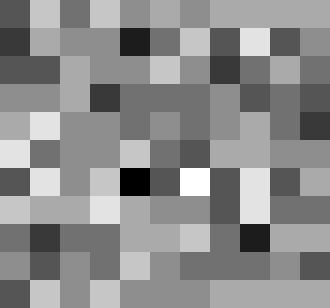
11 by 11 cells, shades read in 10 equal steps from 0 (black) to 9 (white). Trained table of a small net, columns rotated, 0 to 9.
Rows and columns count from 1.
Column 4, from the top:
7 5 5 2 5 5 7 8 4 4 7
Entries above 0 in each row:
11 11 11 11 11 11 10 11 11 11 11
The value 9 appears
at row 7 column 7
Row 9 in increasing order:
1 2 4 4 4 4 6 6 6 6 7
